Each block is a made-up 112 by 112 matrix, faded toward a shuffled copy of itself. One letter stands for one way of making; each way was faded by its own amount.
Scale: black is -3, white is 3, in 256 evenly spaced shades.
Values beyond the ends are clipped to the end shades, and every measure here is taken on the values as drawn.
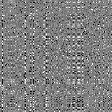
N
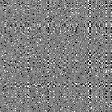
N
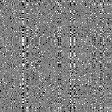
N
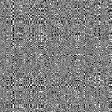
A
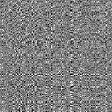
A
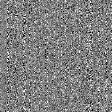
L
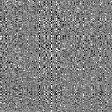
A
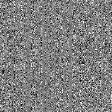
L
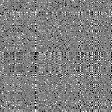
N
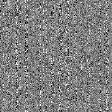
L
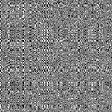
A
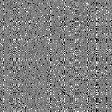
N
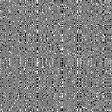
N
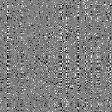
N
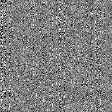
L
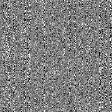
L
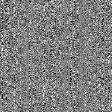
L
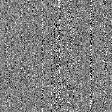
L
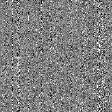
L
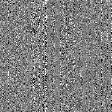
L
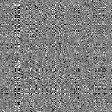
A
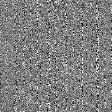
L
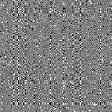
N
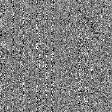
L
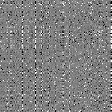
N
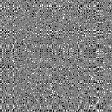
N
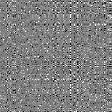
N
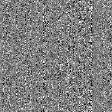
L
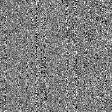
L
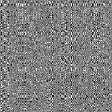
A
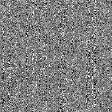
L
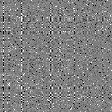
N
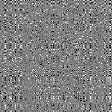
N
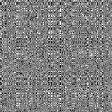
A
